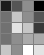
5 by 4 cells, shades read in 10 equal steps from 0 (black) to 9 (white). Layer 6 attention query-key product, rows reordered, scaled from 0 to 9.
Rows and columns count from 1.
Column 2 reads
3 7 8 5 5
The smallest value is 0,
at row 1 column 4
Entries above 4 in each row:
1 2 2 3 4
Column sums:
20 28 32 19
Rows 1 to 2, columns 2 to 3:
3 5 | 7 5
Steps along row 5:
down up down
